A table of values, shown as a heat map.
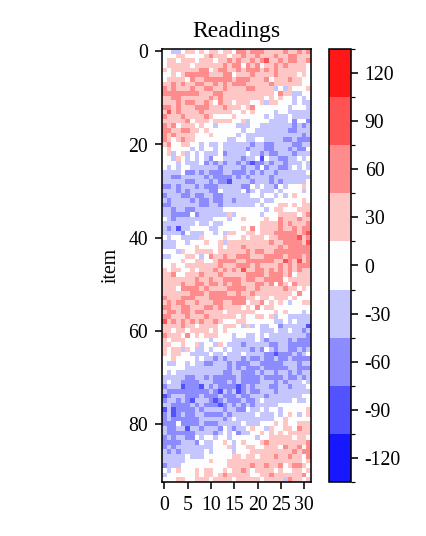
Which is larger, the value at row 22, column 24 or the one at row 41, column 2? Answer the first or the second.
the second
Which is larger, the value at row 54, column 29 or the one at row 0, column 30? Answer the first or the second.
the second
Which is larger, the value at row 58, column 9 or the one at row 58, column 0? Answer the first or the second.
the second
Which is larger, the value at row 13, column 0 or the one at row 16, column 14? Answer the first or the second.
the first
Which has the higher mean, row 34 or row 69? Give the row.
34
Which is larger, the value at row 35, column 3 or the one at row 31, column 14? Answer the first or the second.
the second
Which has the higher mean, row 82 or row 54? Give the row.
54
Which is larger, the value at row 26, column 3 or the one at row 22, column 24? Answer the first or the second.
the first
